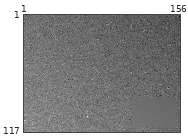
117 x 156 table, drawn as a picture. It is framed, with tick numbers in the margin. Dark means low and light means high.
Mirror symmetry: none. Odd patch: calmer, in the bottom right. Ninth with the highest average: bottom left. Slope: up to the bottom left. Calmest part: bottom right. Stripes: none.
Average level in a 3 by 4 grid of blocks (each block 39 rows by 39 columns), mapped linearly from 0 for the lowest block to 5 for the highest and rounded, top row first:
3210
4321
5432
